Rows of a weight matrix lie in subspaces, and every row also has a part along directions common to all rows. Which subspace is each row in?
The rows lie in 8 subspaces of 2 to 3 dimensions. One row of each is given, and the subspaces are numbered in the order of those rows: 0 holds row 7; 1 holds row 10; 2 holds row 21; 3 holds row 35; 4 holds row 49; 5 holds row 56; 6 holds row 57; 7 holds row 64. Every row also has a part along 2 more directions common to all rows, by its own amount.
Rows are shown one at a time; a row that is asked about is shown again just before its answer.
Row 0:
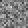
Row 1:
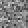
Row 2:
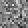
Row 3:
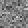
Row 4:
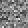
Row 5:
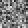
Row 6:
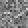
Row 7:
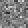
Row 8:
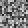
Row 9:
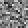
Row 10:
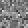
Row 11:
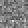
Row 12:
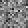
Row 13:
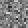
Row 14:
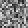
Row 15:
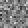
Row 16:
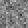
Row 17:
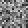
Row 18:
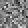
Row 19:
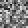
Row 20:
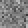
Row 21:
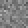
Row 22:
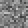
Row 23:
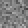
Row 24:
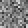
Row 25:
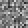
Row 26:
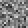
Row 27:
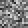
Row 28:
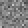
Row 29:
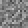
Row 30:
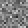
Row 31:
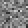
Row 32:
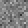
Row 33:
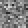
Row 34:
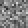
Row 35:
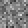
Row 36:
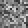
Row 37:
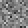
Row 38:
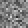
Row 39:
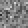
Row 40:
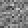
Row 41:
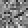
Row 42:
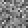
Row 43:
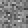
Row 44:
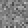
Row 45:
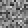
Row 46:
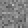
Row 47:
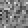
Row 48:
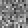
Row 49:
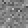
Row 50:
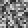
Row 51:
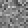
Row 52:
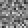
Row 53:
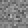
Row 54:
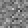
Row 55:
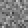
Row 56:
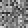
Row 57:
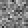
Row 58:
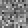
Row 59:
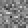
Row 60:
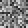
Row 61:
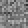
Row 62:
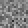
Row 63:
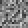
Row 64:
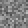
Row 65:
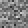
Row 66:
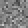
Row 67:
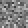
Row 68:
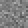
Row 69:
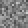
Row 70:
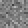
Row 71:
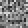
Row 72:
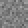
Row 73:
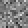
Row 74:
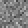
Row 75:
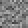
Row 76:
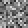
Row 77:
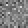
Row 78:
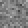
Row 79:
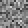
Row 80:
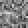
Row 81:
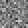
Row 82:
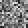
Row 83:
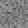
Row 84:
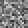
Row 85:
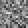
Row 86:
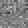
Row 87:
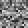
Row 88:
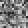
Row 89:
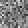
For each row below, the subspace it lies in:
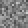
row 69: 7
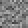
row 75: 4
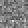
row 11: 7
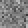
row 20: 5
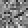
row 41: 3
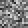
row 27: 6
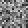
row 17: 4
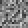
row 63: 4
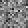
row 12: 4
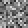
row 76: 3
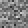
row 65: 6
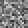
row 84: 7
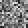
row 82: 5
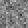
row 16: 3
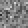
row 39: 2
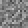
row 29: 4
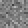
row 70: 0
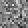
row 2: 4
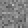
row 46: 0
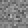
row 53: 6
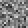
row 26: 0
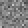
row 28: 1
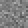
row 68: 5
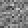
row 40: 4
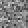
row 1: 6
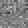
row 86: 0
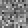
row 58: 0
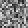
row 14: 0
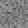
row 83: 5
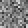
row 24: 5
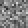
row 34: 7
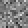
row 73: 3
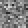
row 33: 6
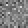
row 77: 5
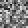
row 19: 2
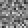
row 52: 1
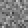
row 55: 1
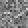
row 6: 3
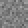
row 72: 1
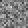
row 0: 0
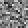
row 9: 7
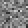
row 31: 4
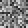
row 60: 5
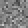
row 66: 1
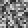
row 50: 3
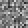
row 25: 1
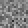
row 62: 7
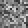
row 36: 5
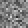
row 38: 6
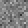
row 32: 3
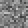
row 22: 5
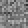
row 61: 7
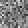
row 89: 5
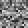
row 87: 1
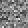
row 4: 6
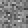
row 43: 6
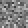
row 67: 6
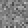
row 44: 1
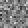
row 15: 2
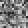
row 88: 2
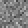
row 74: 3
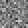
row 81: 6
